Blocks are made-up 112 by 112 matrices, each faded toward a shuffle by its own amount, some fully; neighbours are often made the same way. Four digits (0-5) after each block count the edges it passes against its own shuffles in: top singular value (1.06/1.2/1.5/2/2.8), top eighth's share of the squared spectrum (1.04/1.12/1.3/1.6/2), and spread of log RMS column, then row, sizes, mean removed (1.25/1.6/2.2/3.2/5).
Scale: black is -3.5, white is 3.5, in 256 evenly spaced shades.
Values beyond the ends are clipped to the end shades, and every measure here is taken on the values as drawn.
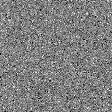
3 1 0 1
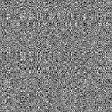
5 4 3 3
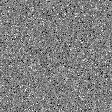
2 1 0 0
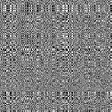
5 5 4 4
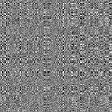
5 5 4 4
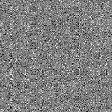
4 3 2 1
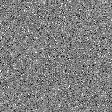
3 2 0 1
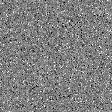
3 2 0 0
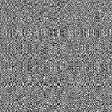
5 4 3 3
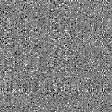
4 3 2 2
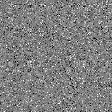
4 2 1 1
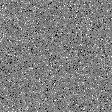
0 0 0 0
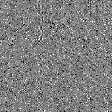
4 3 2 1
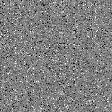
3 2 1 1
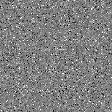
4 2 1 1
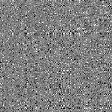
4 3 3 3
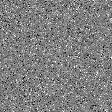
2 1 0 0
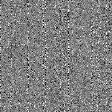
2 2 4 0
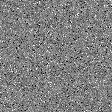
0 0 0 0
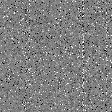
1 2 2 0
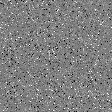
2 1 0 0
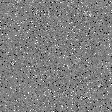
2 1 0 0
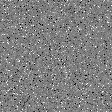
0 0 0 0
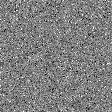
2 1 0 0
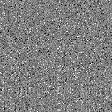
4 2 1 1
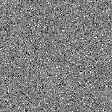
3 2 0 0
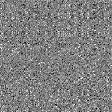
4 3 2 2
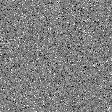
2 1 0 0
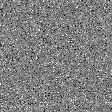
0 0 0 0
